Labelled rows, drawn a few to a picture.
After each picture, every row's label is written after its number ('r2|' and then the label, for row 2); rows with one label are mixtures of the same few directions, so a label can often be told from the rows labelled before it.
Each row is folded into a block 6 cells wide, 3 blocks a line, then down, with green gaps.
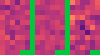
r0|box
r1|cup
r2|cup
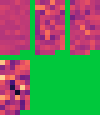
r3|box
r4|box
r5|cup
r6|cup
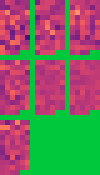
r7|box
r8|cup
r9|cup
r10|box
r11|box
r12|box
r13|box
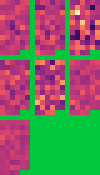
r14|cup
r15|box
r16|cup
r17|box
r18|box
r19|box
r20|cup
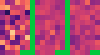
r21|box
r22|cup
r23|box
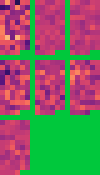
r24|box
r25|box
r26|cup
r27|cup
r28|box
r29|cup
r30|cup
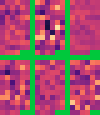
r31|cup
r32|cup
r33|cup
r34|cup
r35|box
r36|box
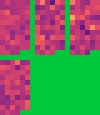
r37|box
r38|box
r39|cup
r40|box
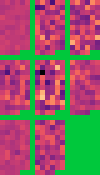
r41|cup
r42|box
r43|box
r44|cup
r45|cup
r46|cup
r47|cup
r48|box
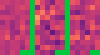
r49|cup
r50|cup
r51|cup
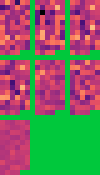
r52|box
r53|cup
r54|cup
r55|cup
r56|cup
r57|box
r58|box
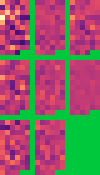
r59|cup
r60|box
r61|cup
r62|cup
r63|cup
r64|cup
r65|box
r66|box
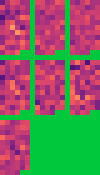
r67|cup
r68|box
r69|box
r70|cup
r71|box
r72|box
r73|cup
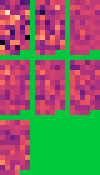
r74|box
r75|cup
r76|box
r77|cup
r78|cup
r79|box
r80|box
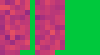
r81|box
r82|cup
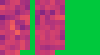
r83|cup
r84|cup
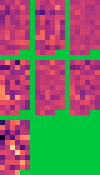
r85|cup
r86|cup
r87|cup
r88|box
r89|box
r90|box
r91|cup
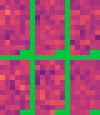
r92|cup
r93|cup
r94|box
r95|cup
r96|cup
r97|cup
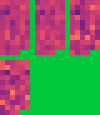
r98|cup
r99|cup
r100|cup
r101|box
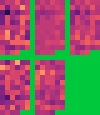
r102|cup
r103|cup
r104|cup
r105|box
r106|cup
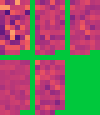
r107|box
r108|box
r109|cup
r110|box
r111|cup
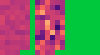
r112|cup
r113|cup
